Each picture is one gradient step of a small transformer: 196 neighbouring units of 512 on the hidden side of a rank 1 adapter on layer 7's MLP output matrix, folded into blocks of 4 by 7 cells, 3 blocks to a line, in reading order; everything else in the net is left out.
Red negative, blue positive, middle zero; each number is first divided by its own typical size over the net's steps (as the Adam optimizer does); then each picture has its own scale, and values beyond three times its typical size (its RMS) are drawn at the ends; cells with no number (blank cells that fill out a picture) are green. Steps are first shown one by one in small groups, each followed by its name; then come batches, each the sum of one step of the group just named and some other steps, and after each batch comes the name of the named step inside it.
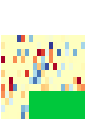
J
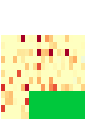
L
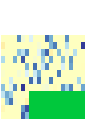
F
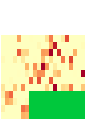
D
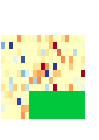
D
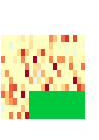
J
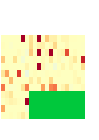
L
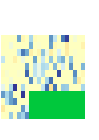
J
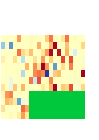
D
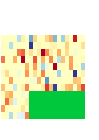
J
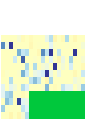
J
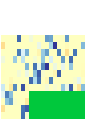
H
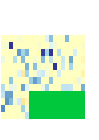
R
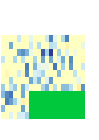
R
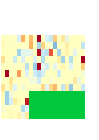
H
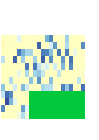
H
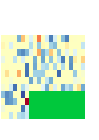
H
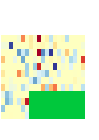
R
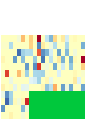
R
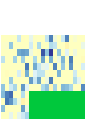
R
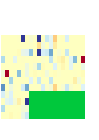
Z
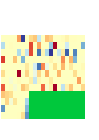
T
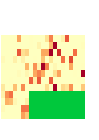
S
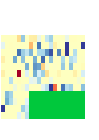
T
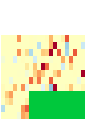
S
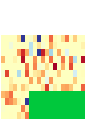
Z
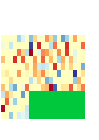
T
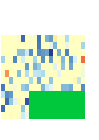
Z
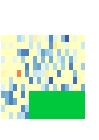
T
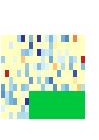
Z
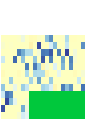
T
